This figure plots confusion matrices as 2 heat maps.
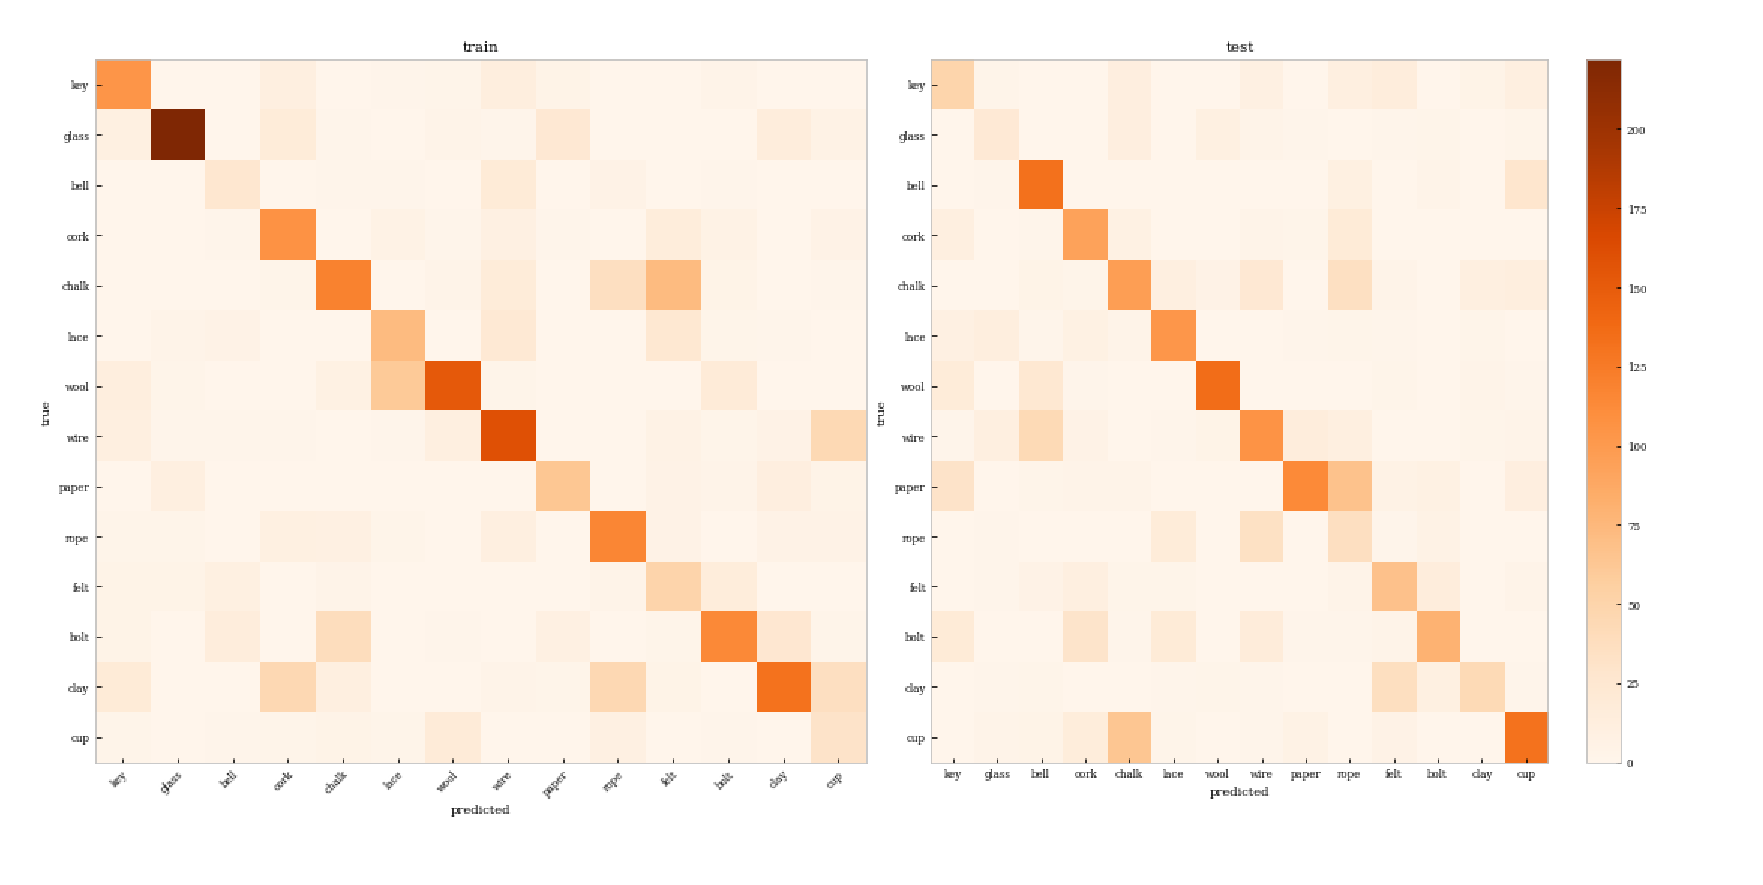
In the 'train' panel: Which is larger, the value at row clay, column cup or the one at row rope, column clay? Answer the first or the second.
the first
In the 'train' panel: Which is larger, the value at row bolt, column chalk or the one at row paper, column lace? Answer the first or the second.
the first
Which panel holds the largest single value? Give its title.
train
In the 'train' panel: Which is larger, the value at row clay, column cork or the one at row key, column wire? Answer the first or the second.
the first
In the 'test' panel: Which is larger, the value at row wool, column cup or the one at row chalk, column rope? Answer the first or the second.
the second
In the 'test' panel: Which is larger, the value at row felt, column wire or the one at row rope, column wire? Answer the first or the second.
the second
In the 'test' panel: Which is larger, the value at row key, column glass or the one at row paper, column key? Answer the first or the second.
the second
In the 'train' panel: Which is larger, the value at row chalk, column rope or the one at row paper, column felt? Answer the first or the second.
the first
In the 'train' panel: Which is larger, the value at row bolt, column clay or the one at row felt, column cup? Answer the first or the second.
the first
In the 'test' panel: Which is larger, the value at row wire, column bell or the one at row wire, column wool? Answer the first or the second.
the first
